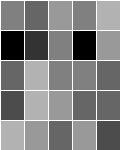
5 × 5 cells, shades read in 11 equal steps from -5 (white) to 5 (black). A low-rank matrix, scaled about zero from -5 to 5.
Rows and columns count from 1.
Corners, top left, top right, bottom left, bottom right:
0 -2 -2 2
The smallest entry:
-2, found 4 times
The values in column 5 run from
-2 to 2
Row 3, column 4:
0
